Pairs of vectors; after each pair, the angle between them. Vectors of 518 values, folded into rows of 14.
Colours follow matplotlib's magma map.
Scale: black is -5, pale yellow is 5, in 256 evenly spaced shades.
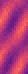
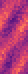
nearly parallel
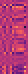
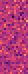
orthogonal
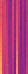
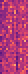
partly opposed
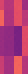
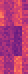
nearly parallel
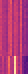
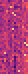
partly opposed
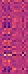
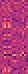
nearly opposite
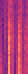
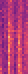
nearly parallel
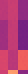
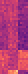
nearly parallel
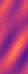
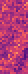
partly aligned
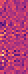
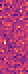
orthogonal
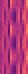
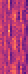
nearly opposite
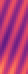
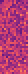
orthogonal
